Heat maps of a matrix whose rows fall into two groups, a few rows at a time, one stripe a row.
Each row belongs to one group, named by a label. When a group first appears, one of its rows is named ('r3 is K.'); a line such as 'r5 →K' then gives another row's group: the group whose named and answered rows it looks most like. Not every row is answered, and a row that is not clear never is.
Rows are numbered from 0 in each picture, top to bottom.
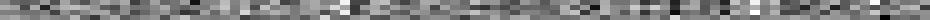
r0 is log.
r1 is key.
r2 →log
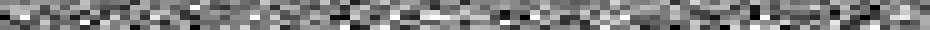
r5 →log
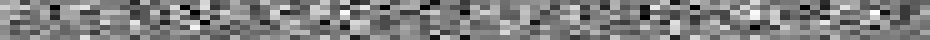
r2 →log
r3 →log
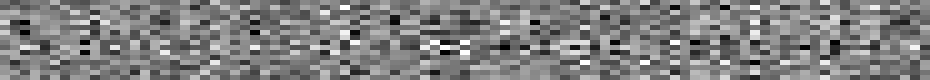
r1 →log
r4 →key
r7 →log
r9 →key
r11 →log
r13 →log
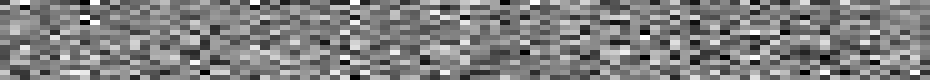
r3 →key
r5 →log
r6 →log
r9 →key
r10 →key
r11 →log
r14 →key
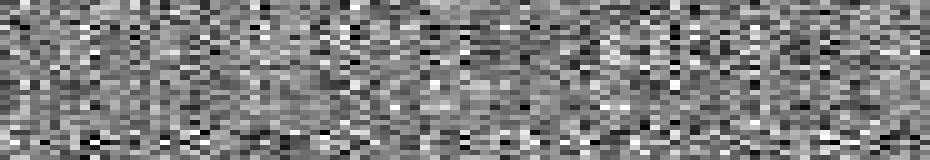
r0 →key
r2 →log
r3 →key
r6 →log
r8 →key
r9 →log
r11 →key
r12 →key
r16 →key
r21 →key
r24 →log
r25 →log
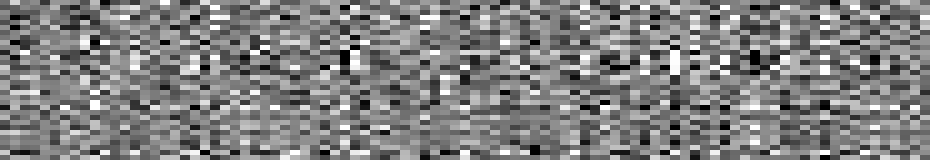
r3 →log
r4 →key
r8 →key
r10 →key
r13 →key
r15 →key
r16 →key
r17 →key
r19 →log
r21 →log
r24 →log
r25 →log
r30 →key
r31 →log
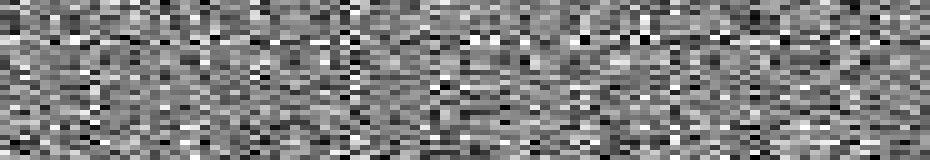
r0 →key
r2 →key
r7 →log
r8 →log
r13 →key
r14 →key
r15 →key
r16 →key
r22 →key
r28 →key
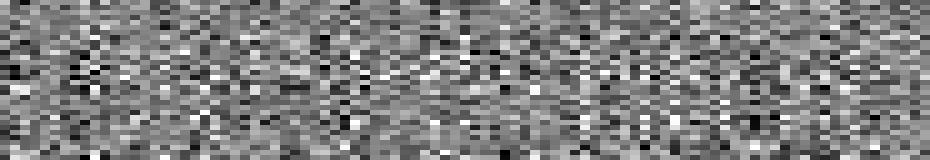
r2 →key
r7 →log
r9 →key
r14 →key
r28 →log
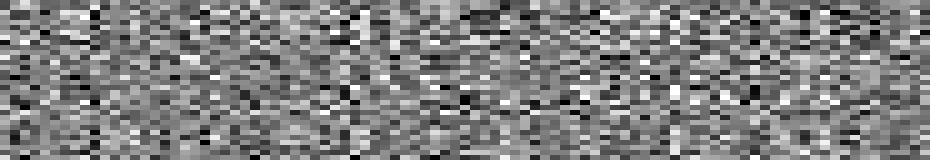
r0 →key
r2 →key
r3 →key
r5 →key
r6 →key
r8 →key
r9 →key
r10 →log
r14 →log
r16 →log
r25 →key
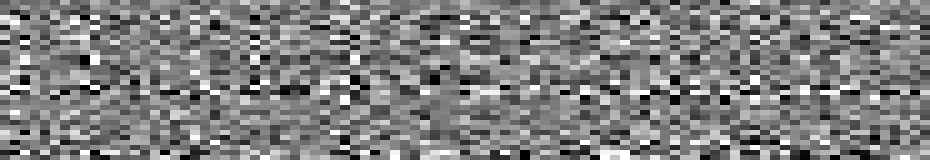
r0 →log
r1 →key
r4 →log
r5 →log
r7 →key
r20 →log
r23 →log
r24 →log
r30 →key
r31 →key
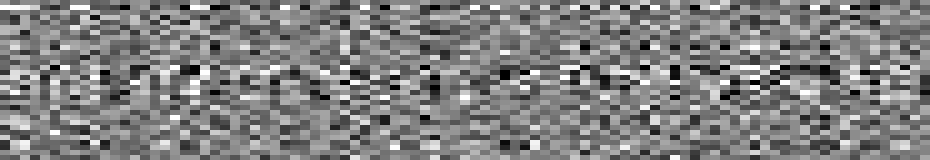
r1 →log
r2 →log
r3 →key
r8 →log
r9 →log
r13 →log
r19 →log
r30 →log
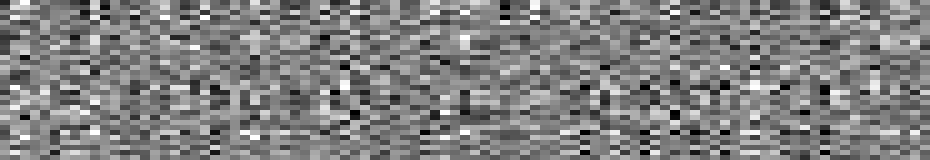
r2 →key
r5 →log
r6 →key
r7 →log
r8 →log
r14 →key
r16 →log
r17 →log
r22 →key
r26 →log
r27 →key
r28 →log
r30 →log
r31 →key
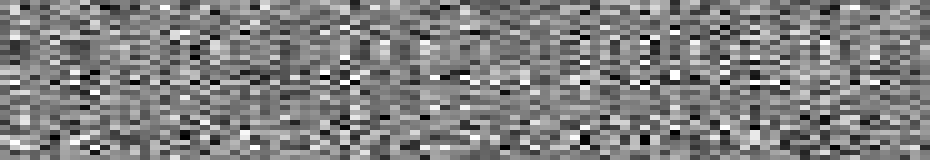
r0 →key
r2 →log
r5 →log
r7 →log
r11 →log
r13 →log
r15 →key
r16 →log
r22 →key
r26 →log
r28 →log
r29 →key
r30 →key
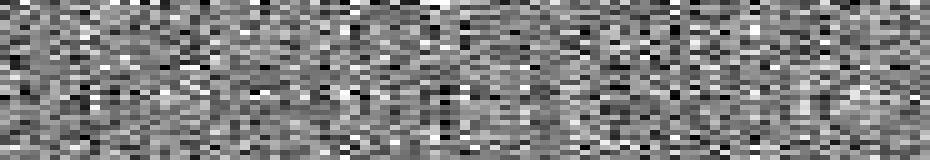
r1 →key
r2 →key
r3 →log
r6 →log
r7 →key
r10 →log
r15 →log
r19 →log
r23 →log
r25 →key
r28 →key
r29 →log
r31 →log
